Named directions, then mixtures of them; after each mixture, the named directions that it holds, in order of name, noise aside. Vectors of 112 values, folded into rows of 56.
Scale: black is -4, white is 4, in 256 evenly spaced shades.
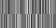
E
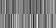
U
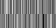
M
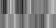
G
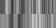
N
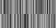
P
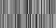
E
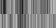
G, N, P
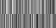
M, U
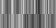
N, P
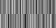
M, P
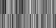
G, N, U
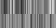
G, M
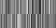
E, N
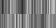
E, G, P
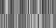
E, M, N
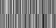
M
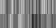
N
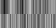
E, G, P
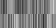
G, M, U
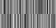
P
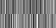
U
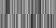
E, M, N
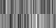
N, P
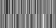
M
